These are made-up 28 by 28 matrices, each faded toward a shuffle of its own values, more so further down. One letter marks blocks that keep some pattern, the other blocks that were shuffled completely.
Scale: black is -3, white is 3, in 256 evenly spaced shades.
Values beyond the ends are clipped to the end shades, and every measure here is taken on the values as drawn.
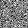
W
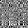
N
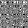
N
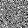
W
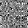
N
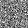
W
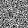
W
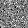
W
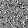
W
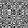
N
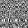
N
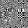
N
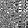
N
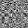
N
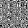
N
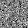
W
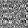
N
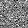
W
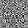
N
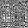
N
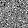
W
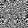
N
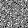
W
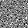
W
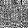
N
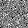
W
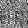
N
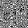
N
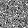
W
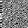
N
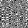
N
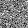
W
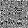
N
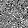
W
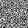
N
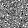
W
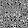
N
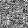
N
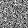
W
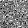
N
